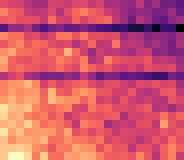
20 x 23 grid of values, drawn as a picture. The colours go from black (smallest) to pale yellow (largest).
Values rise toward the bottom left. Rows 4 and 10 differ from the rows beside them. The bottom left is the ninth with the highest average. The grain runs across in streaks. The ninth with the lowest average is the top right.
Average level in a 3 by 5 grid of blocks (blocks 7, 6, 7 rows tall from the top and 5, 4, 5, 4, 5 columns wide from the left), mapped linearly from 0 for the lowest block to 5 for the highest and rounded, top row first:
3 2 2 1 0 | 4 3 3 2 2 | 5 4 3 2 3
